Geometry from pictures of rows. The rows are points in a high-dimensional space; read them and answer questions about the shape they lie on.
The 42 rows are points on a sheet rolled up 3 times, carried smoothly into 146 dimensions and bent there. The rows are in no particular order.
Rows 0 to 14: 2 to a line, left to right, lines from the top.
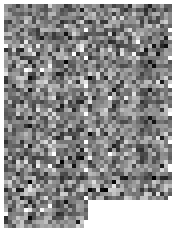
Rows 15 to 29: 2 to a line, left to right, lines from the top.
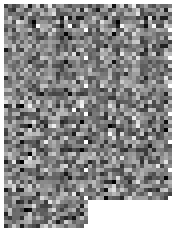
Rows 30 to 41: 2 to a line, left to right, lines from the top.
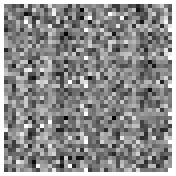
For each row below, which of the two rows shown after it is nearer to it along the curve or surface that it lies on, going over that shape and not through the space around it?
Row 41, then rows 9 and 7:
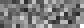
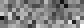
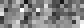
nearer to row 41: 7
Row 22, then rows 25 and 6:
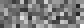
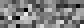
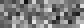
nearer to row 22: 6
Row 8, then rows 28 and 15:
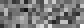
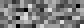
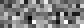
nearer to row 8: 15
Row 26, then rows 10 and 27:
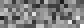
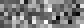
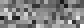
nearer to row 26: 27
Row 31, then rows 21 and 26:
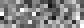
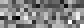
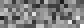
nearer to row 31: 21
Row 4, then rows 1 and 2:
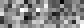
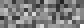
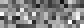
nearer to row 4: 1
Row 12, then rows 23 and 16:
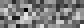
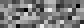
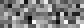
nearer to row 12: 23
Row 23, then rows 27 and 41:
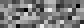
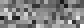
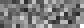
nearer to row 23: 27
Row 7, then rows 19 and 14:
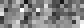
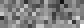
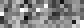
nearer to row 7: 19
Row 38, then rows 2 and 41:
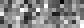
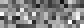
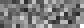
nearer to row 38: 41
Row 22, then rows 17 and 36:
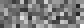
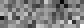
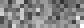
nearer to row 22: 17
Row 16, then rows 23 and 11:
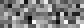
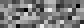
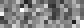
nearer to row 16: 11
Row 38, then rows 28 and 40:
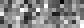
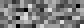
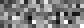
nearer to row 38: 40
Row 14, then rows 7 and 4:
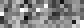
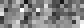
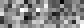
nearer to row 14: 4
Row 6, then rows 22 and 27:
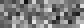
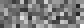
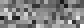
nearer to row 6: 22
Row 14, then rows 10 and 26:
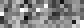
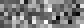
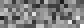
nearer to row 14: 26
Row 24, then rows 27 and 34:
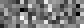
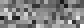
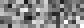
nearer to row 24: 34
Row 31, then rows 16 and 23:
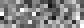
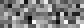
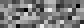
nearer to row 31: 23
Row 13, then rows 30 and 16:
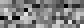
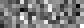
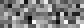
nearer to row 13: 30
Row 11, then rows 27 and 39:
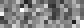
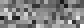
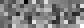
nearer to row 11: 27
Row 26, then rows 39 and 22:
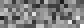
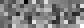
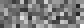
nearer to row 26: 22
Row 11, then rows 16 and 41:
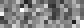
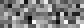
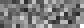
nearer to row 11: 16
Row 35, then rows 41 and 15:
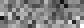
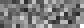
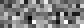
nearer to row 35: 41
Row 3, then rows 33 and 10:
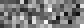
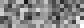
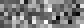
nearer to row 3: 10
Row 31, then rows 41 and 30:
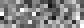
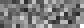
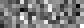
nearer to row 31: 30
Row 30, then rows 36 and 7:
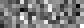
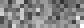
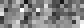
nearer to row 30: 7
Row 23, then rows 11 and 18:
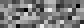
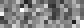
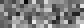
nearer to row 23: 11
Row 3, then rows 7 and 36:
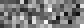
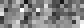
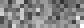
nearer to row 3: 7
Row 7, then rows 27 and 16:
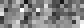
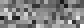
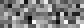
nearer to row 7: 27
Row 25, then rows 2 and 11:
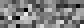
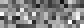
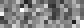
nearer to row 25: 2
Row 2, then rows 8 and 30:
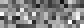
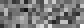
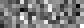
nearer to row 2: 30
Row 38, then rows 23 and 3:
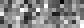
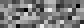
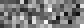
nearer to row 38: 3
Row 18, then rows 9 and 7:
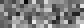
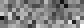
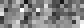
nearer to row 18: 7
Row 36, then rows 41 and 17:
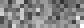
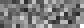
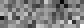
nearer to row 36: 17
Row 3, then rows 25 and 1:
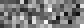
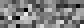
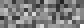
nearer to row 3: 25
